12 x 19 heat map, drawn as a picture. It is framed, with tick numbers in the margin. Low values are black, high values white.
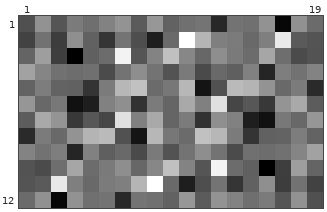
It looks the same turned upside down. No overall slope runs across the table. No row or column stands out.
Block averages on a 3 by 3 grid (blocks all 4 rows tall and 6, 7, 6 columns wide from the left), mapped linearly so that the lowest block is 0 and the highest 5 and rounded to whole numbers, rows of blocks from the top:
0 4 2 | 1 5 1 | 2 4 0
